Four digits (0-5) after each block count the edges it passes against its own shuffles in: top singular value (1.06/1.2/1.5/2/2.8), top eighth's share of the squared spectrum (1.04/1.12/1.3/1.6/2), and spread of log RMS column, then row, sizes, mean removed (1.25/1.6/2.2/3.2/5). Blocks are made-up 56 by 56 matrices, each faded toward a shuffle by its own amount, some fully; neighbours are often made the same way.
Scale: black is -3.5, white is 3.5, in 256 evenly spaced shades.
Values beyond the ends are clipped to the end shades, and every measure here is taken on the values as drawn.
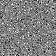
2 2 0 0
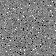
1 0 0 0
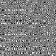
4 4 2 3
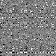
4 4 1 2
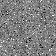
1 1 0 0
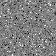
1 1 0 0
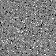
0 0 0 0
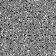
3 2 0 1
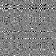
4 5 2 3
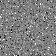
1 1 0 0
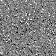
2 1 0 0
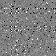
3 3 1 2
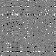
4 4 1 2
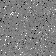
0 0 0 0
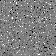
1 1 0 0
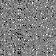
3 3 1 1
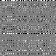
4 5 2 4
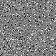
2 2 0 1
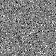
1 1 0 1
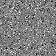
2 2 0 1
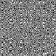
4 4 2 2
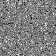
2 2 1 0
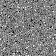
0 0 0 0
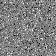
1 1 0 0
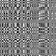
5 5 4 4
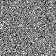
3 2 0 0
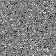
2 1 0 0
